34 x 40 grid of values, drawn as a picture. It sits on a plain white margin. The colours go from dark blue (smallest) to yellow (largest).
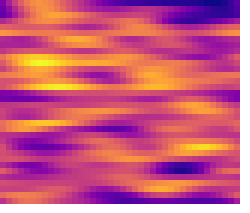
The top right is the ninth with the lowest average. The top left is the ninth with the highest average. On average the colour sits 50% of the way up the scale. The halves do not mirror each other. The grain runs across in streaks.
